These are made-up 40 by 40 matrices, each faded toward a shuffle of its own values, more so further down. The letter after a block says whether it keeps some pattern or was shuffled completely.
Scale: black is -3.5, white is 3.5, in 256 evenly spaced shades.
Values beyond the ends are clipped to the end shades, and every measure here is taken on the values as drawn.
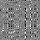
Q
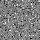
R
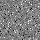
R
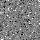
R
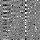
Q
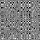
Q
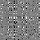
Q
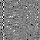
Q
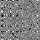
Q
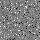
R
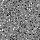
R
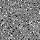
R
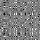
Q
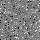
R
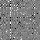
Q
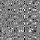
Q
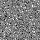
R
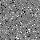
R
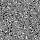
R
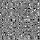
Q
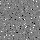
R
